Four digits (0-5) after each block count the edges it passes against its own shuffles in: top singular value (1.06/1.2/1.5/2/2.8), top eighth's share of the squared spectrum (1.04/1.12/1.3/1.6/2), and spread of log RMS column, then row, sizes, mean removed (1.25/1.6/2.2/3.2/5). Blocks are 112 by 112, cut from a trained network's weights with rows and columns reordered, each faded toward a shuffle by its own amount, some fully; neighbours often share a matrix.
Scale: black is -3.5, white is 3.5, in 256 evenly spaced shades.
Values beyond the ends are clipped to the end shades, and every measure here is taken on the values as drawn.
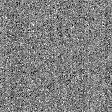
2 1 0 0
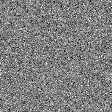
0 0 0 0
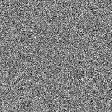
3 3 1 0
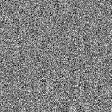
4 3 2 1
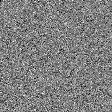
2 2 1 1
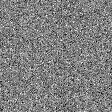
1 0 0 0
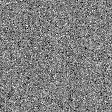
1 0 0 0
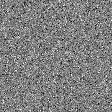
0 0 0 0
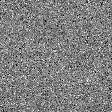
0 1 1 0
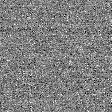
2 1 1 0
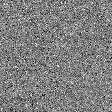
0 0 0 0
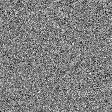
0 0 0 0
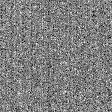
2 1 0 0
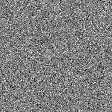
2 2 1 0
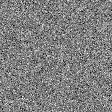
0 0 0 0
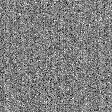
2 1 0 0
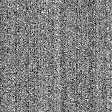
3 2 0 1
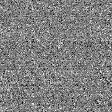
2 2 2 1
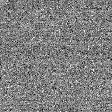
2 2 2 0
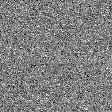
1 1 0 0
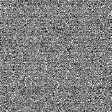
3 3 3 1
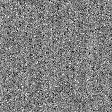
1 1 0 0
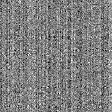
4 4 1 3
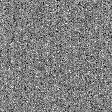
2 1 0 0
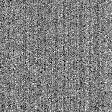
3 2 0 1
